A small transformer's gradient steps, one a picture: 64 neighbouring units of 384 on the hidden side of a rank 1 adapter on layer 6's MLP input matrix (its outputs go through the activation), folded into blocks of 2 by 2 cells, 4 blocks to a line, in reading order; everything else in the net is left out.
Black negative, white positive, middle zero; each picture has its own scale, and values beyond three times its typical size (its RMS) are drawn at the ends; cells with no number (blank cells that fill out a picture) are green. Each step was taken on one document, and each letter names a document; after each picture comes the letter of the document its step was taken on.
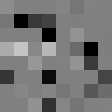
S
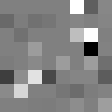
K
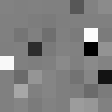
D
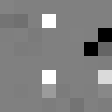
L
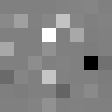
S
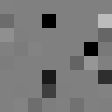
L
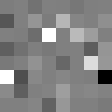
S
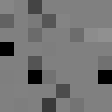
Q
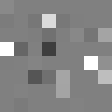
Q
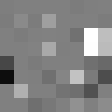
K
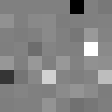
K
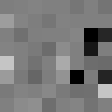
D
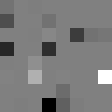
Q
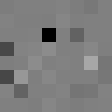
S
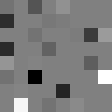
Q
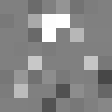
S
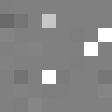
L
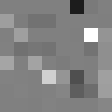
K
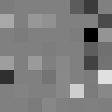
K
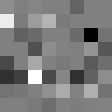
K
